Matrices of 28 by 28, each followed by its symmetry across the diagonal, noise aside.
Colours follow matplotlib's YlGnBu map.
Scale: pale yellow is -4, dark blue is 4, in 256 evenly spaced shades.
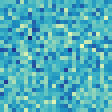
neither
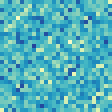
symmetric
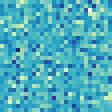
neither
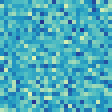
neither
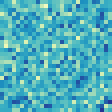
symmetric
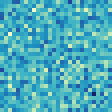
symmetric
